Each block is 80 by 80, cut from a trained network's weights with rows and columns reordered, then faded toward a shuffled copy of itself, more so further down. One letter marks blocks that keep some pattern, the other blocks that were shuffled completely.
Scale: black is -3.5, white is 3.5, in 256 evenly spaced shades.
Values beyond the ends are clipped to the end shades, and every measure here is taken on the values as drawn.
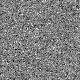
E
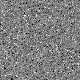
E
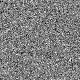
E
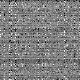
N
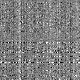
N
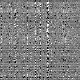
N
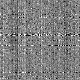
N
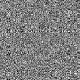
N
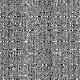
N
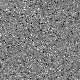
E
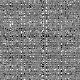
N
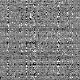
N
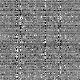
N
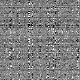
N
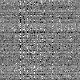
N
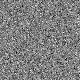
E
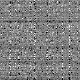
N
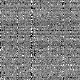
N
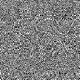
N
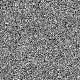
E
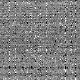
N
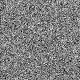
E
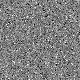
E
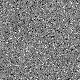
E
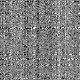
N
